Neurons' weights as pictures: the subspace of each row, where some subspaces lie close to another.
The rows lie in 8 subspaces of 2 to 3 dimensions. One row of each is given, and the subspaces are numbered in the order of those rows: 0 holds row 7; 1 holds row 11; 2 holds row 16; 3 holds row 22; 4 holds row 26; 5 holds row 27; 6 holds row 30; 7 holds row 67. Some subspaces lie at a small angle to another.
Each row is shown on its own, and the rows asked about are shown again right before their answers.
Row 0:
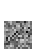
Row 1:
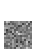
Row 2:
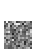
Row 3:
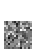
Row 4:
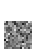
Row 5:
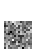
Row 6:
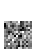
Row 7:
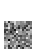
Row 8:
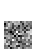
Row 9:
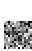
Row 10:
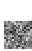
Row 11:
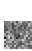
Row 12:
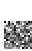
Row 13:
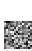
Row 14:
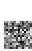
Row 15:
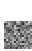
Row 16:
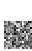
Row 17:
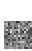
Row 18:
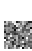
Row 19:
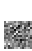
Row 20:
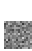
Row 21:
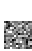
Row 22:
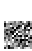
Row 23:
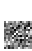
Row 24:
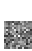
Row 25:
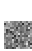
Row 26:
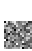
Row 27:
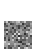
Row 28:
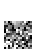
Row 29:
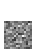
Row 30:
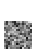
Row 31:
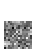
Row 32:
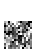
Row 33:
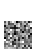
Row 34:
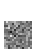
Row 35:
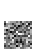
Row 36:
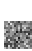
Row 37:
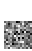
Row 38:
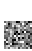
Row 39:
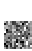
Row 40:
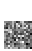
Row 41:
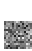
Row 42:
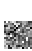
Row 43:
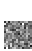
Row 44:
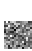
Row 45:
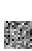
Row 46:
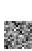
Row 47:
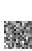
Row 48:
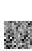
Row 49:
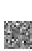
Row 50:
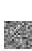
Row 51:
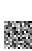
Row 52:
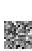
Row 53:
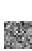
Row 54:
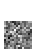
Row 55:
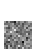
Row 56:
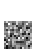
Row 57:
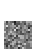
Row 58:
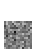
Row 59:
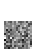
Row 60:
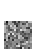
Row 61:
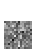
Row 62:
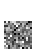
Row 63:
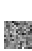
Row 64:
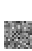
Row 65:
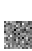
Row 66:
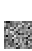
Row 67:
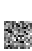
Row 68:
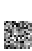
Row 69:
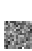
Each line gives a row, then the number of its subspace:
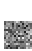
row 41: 7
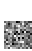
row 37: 2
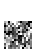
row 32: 6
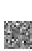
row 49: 7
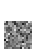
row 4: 4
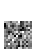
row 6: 4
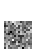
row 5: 6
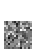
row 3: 4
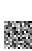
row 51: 6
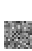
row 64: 5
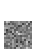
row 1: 5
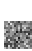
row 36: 0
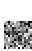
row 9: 6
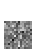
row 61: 4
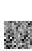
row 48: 1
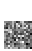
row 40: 7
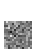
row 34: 0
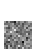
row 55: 0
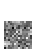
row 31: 5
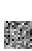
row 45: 7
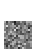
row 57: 6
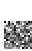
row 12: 4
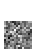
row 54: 2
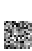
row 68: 7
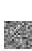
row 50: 3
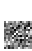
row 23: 3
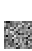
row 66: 3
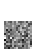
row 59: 1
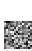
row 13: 3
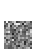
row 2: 7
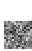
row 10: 2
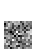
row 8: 2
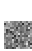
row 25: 3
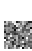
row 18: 2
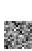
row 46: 6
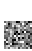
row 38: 2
